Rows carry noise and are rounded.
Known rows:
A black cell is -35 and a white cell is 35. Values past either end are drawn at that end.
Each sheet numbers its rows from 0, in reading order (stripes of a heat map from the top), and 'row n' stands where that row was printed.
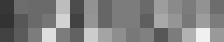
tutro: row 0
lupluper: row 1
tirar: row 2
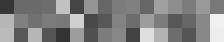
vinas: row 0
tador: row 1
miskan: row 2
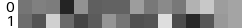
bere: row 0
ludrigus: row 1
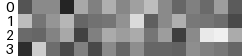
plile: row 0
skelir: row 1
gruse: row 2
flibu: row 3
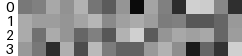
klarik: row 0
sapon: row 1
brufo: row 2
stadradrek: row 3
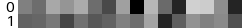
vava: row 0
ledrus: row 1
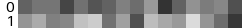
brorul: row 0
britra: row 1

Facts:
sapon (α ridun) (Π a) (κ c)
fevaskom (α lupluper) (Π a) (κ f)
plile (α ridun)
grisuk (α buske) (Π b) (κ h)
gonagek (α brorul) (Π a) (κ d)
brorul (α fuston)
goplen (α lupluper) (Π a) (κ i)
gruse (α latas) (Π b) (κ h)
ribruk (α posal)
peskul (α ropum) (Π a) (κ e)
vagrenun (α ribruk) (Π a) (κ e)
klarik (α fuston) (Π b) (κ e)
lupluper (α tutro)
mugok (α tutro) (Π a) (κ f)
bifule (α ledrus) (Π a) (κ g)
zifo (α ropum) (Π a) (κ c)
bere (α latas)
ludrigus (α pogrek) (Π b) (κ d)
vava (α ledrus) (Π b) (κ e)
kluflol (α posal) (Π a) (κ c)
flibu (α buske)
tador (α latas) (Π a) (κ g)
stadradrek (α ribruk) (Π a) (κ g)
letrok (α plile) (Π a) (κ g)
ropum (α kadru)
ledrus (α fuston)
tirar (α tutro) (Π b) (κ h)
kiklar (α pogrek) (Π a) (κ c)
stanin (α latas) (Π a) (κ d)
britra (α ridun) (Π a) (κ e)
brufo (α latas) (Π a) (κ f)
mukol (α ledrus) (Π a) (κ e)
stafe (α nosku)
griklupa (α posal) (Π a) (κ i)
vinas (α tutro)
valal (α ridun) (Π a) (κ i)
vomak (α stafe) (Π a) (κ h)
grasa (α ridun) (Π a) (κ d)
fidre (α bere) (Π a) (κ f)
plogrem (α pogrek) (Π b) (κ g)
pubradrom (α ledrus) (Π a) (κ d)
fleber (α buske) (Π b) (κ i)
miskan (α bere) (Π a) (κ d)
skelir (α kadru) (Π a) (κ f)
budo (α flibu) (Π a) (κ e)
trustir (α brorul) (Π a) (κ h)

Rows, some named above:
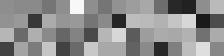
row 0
letrok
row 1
vagrenun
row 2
fidre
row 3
grisuk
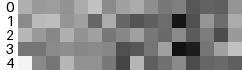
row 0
sapon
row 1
fleber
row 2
kiklar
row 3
plogrem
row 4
zifo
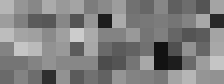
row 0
kiklar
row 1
ropum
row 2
valal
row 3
fleber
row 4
plogrem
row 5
latas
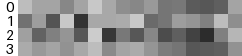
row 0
valal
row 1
vomak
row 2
bifule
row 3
sapon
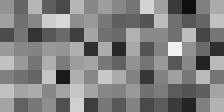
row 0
grasa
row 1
goplen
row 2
ribruk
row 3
mukol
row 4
griklupa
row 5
trustir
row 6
valal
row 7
bifule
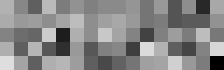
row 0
kluflol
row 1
sapon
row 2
trustir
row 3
stanin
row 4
peskul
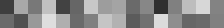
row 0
grisuk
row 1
fevaskom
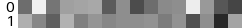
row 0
budo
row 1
kluflol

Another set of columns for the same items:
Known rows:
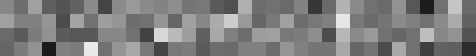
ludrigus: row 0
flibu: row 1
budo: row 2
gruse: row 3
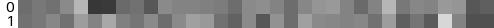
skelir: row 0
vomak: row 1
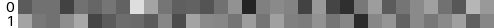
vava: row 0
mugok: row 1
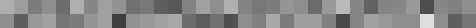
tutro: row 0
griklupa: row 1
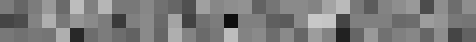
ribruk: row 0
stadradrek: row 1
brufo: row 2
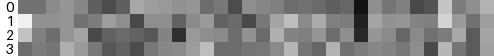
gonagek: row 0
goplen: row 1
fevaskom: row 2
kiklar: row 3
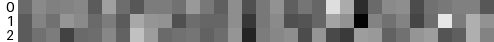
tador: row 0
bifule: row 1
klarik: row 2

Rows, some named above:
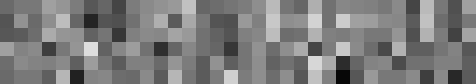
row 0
kiklar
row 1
zifo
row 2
kluflol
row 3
tirar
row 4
tador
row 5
fidre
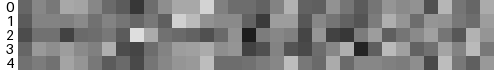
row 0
sapon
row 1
britra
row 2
vava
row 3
letrok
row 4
kiklar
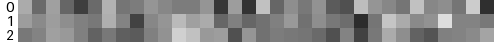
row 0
fleber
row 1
valal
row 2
grasa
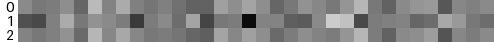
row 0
posal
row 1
stadradrek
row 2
posal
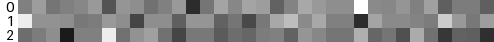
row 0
ropum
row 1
goplen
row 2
gruse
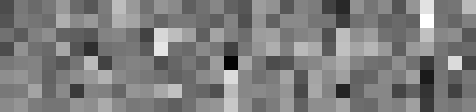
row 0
mukol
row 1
trustir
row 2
budo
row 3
peskul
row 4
plogrem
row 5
bere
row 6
miskan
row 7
latas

